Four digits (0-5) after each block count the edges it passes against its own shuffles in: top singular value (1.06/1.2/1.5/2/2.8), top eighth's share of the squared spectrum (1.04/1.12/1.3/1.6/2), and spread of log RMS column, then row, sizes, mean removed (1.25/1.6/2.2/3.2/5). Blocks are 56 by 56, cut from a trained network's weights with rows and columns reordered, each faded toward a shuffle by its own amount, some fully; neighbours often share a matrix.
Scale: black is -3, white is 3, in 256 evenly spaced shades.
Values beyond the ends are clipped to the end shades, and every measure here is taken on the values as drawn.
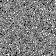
0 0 0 0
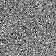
2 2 0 0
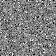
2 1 0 0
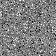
0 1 0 0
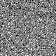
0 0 0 0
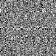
3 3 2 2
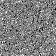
1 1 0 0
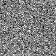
3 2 1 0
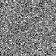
3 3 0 1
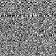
4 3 0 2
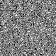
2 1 0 0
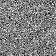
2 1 0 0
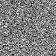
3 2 0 1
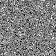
0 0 0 0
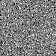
0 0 0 0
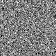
0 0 0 0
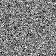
0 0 0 0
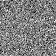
0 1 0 0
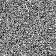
0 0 0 0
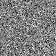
1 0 0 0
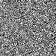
1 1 0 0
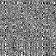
4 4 3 2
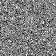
1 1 1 0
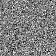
2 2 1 0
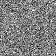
2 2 0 0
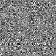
3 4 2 2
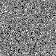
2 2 0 1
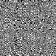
3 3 2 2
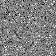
2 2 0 1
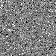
1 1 0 0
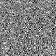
3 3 1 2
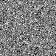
0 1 0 0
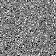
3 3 1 1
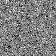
1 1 0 0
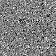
2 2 1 1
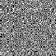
3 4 2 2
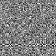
4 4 1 3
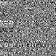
4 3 0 3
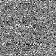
3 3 0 1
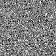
3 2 0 1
